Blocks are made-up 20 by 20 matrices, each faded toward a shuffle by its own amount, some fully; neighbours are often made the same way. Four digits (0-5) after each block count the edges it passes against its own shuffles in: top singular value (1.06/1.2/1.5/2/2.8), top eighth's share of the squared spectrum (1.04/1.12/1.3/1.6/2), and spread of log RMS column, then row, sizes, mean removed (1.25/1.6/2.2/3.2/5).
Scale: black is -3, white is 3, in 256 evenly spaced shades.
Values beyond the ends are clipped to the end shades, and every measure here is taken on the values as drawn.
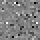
0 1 0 0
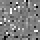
0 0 1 0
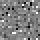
2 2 0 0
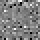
3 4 1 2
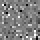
1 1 1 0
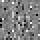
1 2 0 0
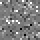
0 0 0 0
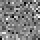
2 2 0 0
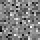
0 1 0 0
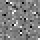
0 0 0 0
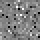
0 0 0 0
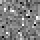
0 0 0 0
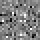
2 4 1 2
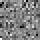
3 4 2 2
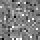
1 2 0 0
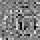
3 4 2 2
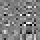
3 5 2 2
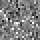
0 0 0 0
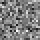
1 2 2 0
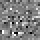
2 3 0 2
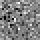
0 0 0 0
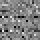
3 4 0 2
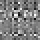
3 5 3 3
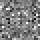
2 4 1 0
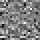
3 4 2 2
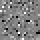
1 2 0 0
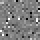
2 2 0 0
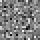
0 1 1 0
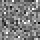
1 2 1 1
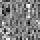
3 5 2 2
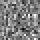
3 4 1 2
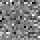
2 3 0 1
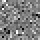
1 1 1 0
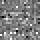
1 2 0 1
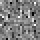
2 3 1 0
